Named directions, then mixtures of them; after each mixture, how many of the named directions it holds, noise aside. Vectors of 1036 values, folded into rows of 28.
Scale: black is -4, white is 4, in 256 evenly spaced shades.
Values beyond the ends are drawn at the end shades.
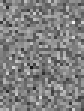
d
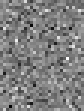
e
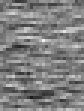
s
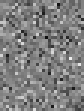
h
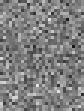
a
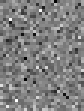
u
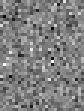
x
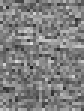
three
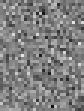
two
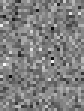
one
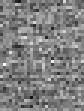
two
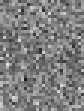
two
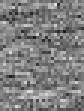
three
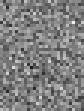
one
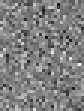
one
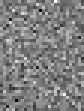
three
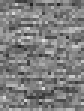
two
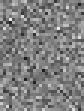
three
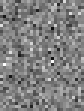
one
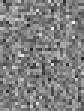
two
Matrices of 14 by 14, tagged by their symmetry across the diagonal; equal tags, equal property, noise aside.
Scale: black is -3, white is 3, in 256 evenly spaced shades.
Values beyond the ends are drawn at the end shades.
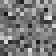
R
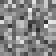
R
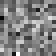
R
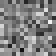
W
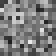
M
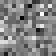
R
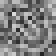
M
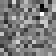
R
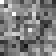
M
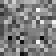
W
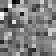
W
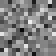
W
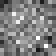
M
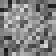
M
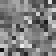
W
